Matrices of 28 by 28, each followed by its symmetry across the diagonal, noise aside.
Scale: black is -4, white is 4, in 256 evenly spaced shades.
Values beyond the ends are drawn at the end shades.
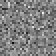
antisymmetric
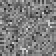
symmetric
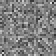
antisymmetric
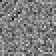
symmetric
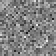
symmetric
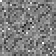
symmetric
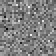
antisymmetric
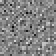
symmetric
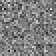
antisymmetric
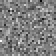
antisymmetric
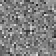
antisymmetric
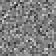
antisymmetric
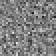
antisymmetric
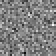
antisymmetric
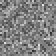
symmetric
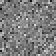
symmetric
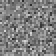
antisymmetric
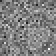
symmetric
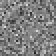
symmetric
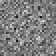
symmetric
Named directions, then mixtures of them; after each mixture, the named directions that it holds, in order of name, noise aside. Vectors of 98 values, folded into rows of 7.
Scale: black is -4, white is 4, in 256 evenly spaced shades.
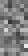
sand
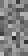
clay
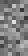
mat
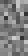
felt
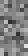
clay, sand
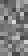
felt, mat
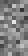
mat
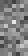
mat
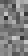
felt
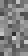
clay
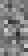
sand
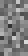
clay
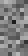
felt, mat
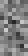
mat, sand
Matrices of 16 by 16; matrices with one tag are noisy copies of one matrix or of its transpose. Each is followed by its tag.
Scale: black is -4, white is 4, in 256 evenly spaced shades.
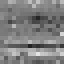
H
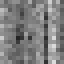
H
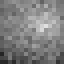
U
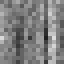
H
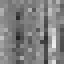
H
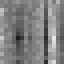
H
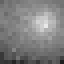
U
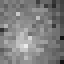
U
